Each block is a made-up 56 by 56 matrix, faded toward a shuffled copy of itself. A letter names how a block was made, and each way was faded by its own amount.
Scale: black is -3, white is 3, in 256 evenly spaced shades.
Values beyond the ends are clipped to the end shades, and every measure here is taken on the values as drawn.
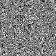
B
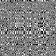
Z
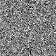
B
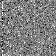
B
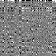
Z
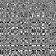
Z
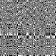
Z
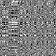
Z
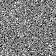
B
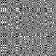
Z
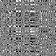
Z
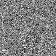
B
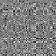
Z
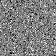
B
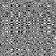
Z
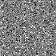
B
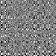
Z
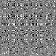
Z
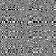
Z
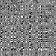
Z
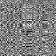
Z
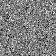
B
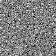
B
